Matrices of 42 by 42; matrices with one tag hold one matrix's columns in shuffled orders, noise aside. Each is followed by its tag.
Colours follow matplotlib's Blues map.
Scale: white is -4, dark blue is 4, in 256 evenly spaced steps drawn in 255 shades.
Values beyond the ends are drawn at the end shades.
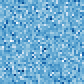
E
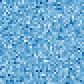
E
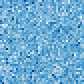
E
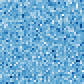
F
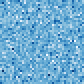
E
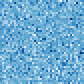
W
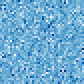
E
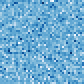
W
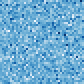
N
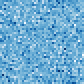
E
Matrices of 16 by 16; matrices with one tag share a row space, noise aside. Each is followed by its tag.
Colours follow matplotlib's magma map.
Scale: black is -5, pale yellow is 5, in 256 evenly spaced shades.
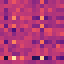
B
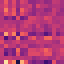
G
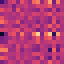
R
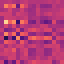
G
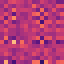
B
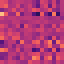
R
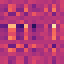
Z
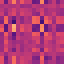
B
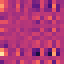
R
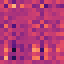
B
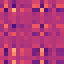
B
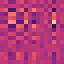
Z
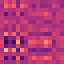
G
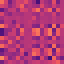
R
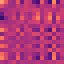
R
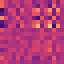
R
